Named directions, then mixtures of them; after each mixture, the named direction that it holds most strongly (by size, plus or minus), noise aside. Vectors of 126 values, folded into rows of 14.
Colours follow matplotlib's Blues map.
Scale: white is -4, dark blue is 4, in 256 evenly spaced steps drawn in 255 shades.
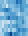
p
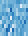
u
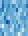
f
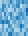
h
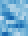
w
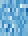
u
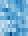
p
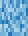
h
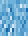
u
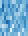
f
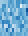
h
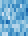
h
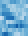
w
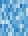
h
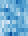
p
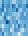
f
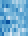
p
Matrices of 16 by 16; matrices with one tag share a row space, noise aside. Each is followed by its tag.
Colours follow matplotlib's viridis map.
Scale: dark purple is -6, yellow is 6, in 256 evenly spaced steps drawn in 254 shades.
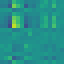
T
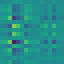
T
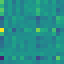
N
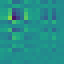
T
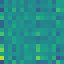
N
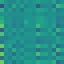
N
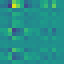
T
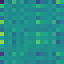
N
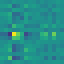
T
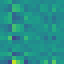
T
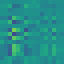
T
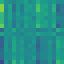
N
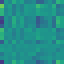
N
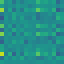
N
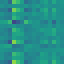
T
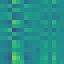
T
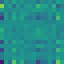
N
